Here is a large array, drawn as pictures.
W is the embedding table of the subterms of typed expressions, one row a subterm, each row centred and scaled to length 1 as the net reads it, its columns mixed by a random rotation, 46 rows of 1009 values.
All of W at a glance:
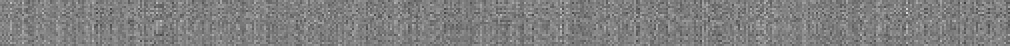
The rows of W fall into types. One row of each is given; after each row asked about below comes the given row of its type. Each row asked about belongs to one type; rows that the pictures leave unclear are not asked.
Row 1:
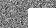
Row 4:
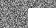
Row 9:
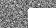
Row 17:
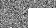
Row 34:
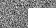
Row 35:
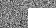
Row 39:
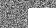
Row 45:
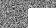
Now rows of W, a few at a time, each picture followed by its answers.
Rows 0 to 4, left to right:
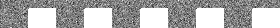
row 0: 17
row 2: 1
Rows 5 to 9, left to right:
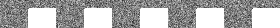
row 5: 39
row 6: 34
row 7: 35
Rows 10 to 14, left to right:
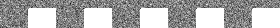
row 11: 1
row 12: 9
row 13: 9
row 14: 4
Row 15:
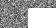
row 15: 4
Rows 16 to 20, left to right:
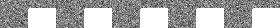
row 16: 9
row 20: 45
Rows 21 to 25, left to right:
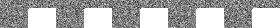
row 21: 45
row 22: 1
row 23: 17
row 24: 45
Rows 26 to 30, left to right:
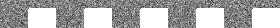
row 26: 9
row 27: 39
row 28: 4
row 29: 1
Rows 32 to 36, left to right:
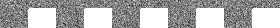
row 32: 9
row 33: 35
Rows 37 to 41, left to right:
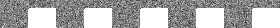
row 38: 4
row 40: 35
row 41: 1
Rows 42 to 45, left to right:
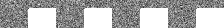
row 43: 34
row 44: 4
